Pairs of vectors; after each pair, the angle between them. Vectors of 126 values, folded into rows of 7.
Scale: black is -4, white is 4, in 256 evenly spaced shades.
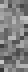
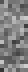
nearly parallel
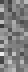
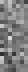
nearly opposite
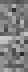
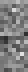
nearly opposite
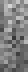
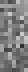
partly aligned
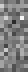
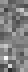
orthogonal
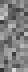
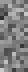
nearly opposite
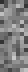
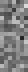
partly opposed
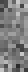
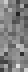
nearly opposite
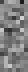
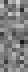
orthogonal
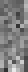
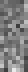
nearly parallel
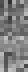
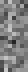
partly opposed
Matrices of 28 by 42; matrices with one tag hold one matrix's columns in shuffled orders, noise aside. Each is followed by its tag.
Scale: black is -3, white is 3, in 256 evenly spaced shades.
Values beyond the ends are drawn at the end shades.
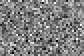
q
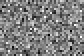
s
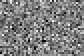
q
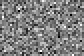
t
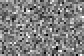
s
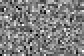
s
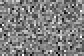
s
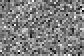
t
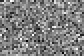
q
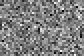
t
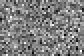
s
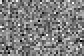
q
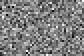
t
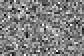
t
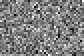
t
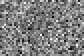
q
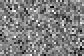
s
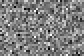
s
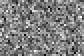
s
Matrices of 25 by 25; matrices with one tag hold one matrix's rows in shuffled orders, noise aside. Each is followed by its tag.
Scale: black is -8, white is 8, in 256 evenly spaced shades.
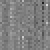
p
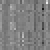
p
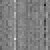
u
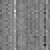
u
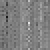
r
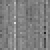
u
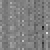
p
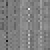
r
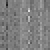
r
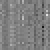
p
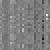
p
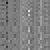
r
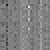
r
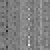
r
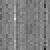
u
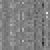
p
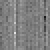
u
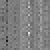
r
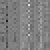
r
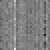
u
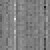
u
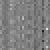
p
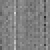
u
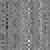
r
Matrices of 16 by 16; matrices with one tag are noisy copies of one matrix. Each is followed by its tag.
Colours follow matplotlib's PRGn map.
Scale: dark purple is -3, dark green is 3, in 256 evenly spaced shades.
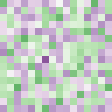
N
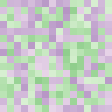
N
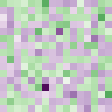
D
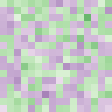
D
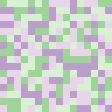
D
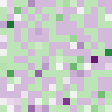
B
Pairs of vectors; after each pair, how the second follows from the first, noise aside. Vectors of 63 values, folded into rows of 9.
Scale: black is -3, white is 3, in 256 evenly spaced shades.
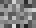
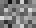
reversed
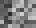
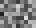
shuffled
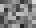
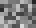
negated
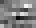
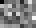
shuffled
